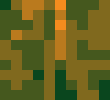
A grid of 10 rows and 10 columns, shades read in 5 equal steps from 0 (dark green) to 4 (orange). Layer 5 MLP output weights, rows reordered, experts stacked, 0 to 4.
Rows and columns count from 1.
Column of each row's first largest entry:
6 3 6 2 6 6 2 1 2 5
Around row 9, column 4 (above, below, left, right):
0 1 1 2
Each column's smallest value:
0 1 1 0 1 0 0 1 1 0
